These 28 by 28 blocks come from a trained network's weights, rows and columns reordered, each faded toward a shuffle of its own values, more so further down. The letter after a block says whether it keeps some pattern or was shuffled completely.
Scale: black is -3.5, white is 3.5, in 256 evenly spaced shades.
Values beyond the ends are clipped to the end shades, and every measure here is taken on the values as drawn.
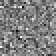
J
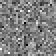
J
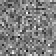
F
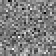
J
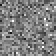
F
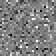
F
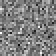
F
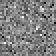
F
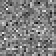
J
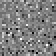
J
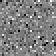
F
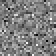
F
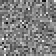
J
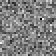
F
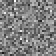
J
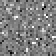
J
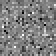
J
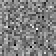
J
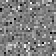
F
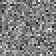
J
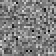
J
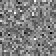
F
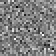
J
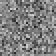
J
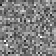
J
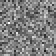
F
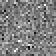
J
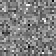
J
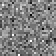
J
